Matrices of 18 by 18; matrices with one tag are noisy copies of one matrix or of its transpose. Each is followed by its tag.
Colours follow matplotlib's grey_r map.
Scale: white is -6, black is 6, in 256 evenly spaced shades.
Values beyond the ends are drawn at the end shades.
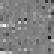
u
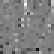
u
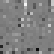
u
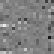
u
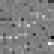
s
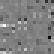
u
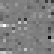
u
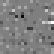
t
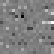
t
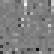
u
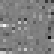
u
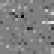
t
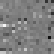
u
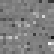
s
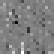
t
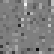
u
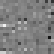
u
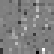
s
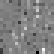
s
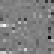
u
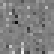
t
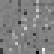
s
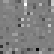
u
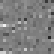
u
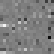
u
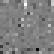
u
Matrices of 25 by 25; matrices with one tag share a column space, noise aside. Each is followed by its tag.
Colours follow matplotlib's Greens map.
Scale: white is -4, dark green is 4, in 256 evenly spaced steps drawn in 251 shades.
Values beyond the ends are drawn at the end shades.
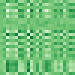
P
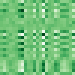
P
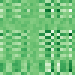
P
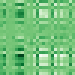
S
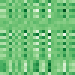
P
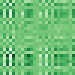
S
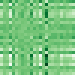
S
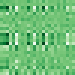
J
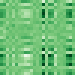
S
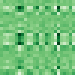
J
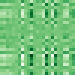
S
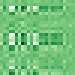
J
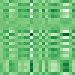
P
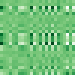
J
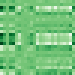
J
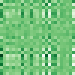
S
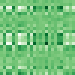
J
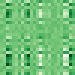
S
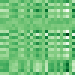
P
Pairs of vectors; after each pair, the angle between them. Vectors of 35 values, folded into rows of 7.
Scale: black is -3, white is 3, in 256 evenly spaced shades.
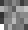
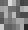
partly aligned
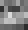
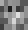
partly aligned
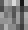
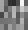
nearly opposite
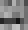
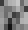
orthogonal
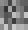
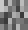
orthogonal
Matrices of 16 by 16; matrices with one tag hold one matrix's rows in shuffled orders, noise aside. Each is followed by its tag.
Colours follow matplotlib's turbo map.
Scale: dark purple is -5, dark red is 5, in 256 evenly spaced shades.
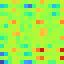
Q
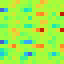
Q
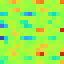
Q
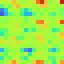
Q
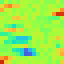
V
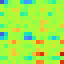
Q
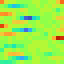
V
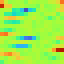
V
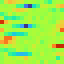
V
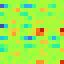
Q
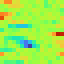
V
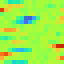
V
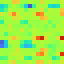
Q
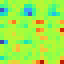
Q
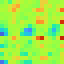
Q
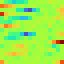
V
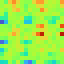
Q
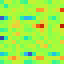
Q
